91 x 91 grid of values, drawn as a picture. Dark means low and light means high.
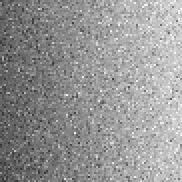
The field climbs toward the right. No regular stripes run through it. Fine speckle covers the field.
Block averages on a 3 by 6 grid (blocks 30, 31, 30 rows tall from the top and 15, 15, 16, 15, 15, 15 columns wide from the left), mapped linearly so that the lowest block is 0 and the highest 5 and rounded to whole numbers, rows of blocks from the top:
0 1 2 3 4 5 | 0 1 2 3 4 5 | 0 1 2 3 4 5
